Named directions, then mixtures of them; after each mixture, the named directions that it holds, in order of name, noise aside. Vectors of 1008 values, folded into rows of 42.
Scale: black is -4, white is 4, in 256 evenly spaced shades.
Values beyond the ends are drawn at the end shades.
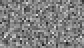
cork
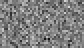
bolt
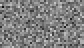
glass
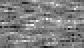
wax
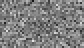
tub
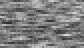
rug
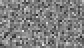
cork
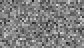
cork, tub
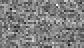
bolt, tub, wax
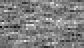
wax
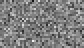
cork, tub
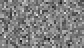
bolt, cork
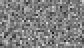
cork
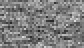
bolt, glass, rug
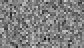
bolt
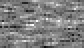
wax
